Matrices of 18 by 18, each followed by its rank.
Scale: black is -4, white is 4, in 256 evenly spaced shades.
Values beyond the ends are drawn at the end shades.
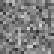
full rank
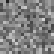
full rank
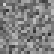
full rank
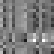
two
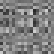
two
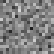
full rank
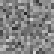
full rank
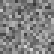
full rank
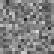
full rank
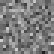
full rank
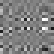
two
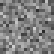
full rank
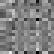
two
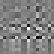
two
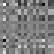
two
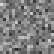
full rank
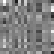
two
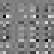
two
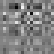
two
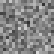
full rank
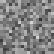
full rank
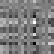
two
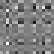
two
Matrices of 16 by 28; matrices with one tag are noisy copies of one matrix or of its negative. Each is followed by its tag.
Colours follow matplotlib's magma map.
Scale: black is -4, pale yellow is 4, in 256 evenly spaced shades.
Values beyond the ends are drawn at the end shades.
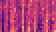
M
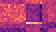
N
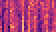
M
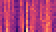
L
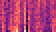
L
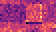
N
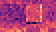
N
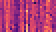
L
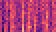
M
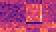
N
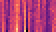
L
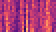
L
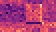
N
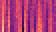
M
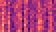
M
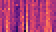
L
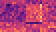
N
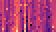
L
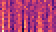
M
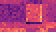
N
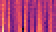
M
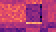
N
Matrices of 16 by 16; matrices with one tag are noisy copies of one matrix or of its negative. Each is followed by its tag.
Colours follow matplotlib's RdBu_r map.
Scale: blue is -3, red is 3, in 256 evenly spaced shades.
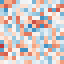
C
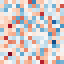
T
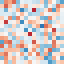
C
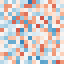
T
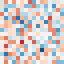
T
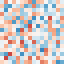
T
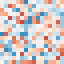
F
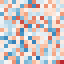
T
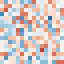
T
